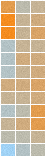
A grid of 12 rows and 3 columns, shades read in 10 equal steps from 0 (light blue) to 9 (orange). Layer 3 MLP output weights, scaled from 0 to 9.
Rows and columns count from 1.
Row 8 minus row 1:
-3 1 1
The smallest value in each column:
0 2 3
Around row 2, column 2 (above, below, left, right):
3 4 9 5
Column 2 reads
3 4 4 4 5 4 5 4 3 5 3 2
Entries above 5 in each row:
1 1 2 0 0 0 1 0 1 1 0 0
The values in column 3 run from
3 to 7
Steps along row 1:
down up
